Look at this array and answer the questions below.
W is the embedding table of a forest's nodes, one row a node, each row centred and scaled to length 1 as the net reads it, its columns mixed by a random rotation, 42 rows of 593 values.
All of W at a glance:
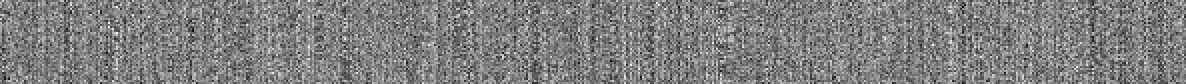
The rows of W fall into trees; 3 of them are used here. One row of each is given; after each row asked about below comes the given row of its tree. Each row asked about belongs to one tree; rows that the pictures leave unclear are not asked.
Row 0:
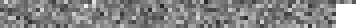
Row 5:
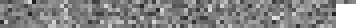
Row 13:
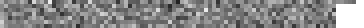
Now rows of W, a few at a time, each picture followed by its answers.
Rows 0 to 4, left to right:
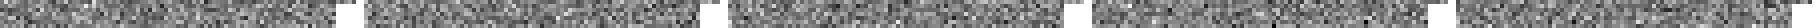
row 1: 13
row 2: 13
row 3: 5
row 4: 0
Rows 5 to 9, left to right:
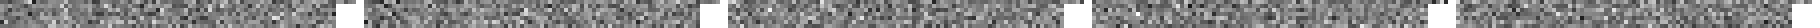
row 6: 5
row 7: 0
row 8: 0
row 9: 13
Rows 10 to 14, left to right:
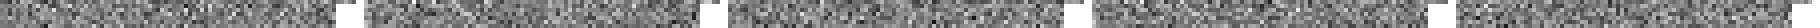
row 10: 5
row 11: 13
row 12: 0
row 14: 13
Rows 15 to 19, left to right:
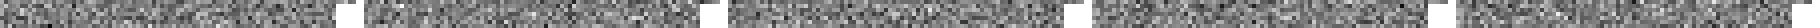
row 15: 13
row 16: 5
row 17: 5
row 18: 13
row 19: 13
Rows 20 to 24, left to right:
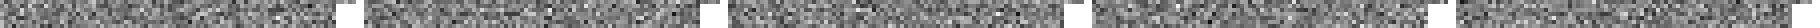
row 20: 13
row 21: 5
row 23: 0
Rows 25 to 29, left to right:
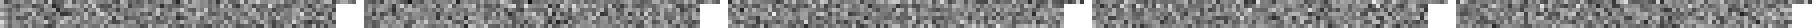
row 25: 13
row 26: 5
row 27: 0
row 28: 13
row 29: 0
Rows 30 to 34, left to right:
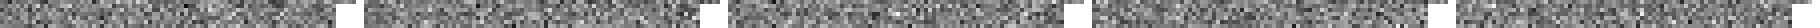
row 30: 5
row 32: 5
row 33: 0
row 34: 5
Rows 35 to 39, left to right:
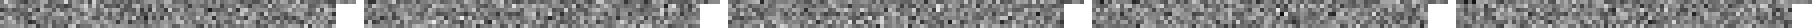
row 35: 0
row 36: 5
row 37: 5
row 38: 5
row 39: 5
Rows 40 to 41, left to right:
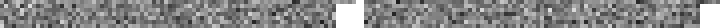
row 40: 13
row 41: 5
